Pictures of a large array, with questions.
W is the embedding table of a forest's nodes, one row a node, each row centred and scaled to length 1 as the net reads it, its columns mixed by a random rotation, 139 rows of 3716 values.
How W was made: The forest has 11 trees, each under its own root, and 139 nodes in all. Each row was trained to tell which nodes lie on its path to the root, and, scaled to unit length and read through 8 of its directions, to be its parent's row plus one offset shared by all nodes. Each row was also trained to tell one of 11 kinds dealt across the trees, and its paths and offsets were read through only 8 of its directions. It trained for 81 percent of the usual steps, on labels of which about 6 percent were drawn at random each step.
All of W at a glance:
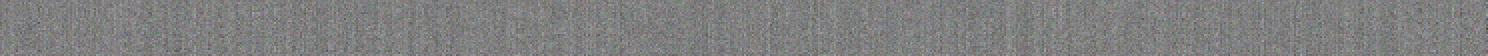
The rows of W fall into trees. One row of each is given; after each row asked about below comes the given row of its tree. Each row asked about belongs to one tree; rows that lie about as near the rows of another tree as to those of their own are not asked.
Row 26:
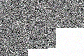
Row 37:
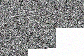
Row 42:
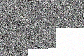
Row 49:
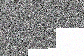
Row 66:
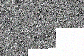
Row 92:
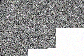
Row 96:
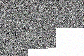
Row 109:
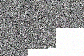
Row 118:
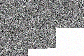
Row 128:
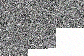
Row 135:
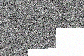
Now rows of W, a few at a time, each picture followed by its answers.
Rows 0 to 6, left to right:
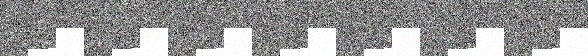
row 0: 92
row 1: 66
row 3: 49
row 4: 49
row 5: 49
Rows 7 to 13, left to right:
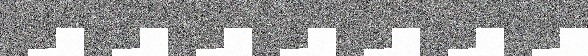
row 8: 49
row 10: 118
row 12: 92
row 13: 128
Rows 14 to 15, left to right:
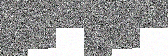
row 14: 37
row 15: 42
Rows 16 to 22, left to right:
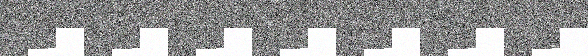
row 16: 128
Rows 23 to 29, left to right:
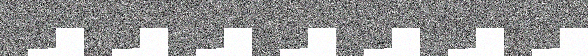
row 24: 66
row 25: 92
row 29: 26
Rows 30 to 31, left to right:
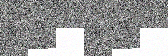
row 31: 118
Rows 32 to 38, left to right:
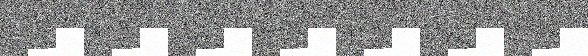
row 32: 49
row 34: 109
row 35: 118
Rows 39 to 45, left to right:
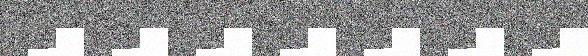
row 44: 26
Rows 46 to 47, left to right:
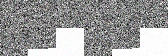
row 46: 37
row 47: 49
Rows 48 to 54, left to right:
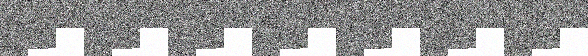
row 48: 42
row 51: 37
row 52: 128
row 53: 109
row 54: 92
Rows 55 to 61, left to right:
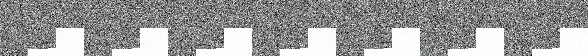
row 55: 37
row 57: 66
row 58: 49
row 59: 118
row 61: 49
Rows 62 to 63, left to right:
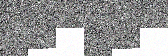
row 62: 66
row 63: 66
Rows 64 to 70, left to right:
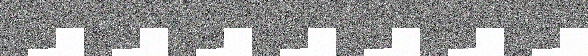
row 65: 26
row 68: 92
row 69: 128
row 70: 37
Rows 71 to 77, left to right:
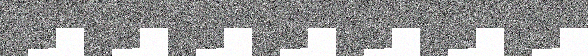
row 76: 66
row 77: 96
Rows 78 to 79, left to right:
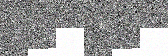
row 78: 37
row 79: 26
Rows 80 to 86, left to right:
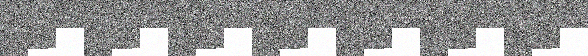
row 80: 66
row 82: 109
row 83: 92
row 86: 26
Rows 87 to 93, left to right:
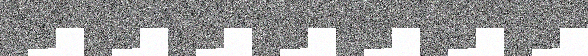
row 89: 26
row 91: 128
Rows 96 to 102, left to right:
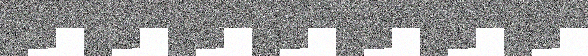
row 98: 49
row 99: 37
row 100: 49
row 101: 37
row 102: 128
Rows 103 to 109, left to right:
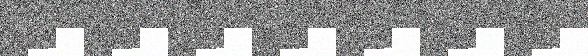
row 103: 66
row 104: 128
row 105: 92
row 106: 26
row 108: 92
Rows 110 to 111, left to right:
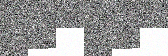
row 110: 37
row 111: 118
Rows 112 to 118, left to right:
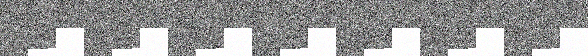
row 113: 26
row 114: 37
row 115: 66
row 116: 92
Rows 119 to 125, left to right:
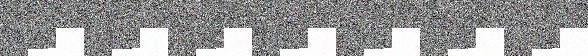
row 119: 66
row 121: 49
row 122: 26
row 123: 37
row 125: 37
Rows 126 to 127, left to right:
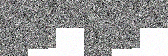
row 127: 26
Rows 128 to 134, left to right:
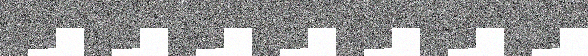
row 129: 26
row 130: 109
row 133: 49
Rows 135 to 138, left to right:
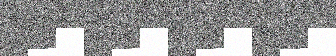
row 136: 66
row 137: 66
